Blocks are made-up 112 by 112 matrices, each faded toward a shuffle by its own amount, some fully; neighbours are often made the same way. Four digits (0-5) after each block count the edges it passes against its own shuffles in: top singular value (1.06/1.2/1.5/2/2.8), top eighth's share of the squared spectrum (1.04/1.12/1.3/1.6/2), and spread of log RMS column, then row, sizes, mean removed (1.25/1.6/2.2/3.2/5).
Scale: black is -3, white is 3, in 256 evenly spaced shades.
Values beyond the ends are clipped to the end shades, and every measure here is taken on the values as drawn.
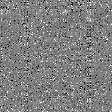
4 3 2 1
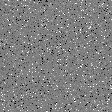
0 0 0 0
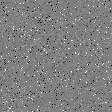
0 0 0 0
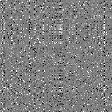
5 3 2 2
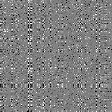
5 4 3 3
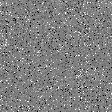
3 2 1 1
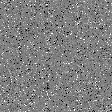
3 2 1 0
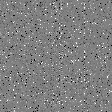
3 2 1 0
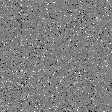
2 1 0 0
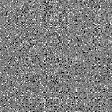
4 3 2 2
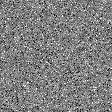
0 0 0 0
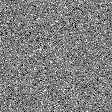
0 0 0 0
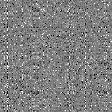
4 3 3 1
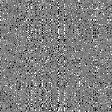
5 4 3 2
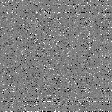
4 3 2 2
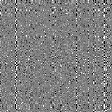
5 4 4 2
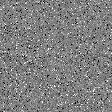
3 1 1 0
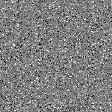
3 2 1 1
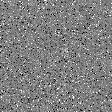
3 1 0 0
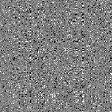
4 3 3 2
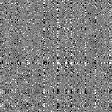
5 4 3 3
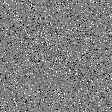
1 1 0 0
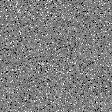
3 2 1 0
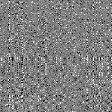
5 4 3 2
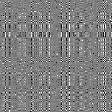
5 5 4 4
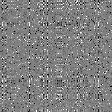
5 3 3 2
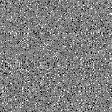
4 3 1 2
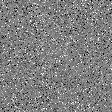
0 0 0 0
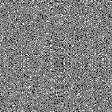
4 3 1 2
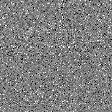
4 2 1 1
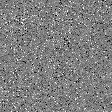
0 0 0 0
